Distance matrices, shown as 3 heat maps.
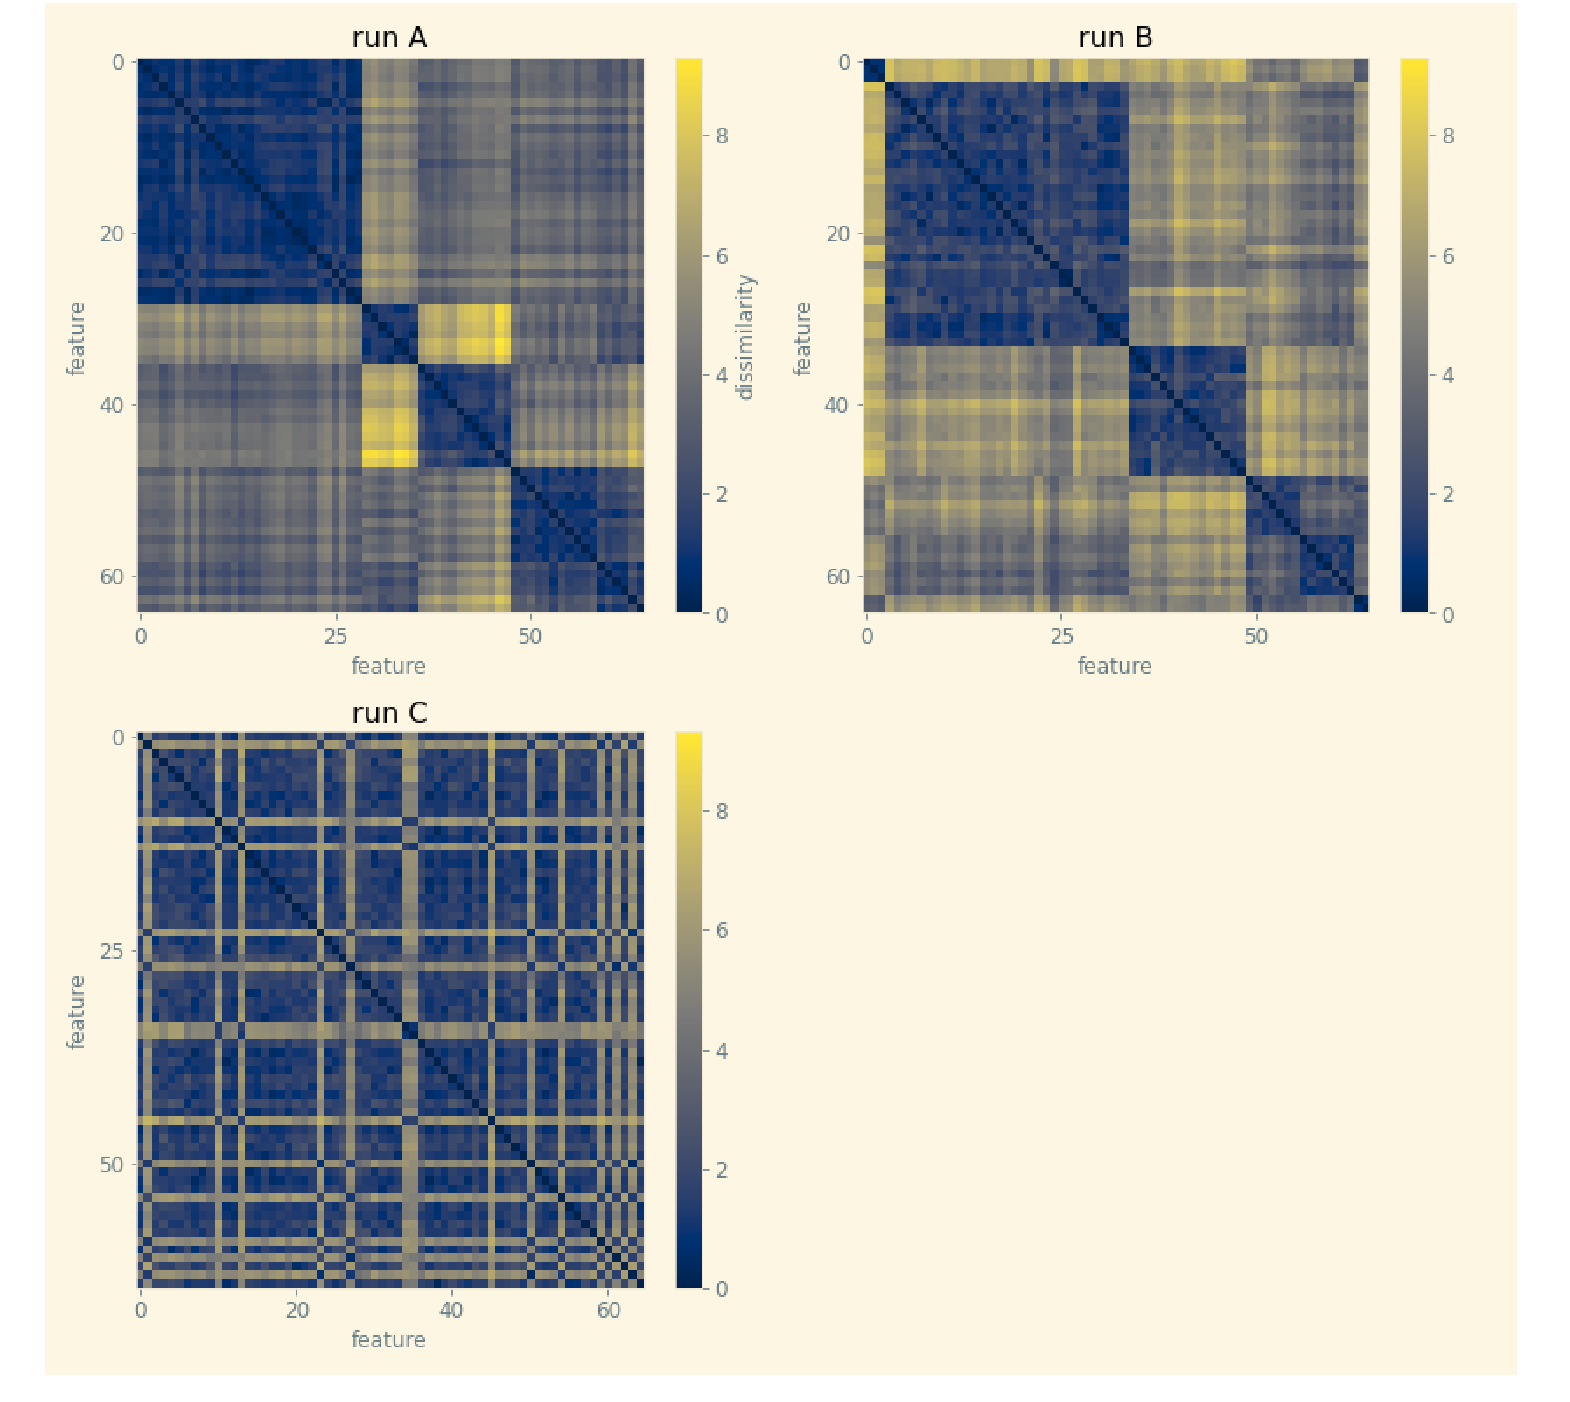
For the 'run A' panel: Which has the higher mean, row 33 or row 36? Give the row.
33
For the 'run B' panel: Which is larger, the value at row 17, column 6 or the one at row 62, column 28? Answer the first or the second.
the second
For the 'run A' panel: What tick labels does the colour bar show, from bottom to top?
0, 2, 4, 6, 8
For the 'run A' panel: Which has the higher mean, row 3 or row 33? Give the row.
33
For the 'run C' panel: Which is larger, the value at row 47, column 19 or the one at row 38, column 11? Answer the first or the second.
the first
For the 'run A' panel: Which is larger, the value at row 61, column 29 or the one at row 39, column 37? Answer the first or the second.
the first
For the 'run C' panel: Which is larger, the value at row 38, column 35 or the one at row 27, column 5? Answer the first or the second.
the second
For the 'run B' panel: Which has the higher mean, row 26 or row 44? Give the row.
44
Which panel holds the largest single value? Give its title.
run A
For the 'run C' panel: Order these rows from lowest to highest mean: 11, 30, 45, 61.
11, 30, 61, 45
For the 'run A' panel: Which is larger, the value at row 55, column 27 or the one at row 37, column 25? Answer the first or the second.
the first
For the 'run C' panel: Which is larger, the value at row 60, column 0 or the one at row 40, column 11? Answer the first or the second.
the second
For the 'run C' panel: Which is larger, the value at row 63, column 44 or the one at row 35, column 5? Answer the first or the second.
the second
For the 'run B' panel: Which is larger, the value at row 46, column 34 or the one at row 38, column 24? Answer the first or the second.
the second
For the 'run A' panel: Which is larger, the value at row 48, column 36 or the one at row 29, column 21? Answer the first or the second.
the second
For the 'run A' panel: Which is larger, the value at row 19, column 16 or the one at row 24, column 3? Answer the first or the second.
the second
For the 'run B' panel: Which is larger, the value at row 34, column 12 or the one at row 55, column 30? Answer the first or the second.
the first
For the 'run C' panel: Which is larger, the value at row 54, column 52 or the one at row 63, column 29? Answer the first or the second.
the first
